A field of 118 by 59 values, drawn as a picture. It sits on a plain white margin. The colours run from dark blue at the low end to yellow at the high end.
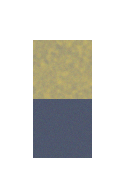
The table splits into 2 rows of 1 panel. Panel 1,1: high, blotchy, faint in contrast. Panel 2,1: low, flat.
